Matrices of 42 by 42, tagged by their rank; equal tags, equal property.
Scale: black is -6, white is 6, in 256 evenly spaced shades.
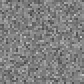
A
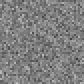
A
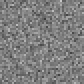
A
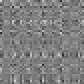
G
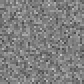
A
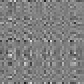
G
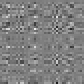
G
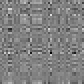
G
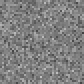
A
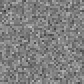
A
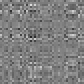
G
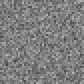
A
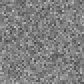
A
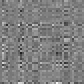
G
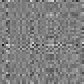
G
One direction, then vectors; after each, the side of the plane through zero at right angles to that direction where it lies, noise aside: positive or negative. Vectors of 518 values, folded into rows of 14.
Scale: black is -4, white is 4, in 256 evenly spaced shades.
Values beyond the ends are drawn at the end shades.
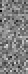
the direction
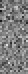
positive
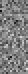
positive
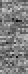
positive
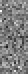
negative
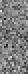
negative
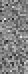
positive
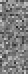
negative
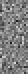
positive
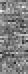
negative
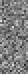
negative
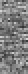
negative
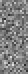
negative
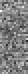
negative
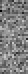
positive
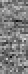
positive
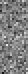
positive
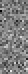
positive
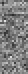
negative
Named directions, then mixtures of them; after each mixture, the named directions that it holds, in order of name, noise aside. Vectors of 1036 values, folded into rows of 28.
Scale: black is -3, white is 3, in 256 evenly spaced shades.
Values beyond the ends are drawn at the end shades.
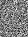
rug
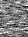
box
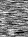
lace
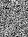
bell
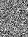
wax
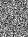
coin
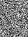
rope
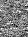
box, rope, wax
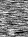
lace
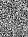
coin, wax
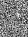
coin, rope, wax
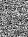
lace, rope, rug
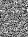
box, rug, wax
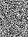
rope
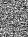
box, coin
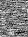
lace, rug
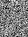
bell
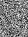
rope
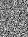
coin, rug, wax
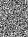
bell, coin
